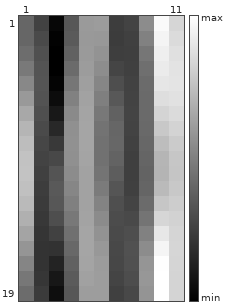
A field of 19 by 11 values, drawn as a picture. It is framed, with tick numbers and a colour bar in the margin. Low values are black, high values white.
Overall the values sit about 50% of the way up the scale. Upright stripes repeat 2 times across the table. The top left is the ninth with the lowest average. Streaks run downward.
